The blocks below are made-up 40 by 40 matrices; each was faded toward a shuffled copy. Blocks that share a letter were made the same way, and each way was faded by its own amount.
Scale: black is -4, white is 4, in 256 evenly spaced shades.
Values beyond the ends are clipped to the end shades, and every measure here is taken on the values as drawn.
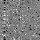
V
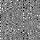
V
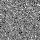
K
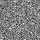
K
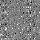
V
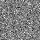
K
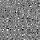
V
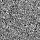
K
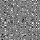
V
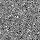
K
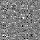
V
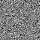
K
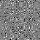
V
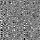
V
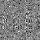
V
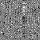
V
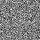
K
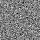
K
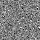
K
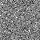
K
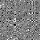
V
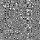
V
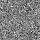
K
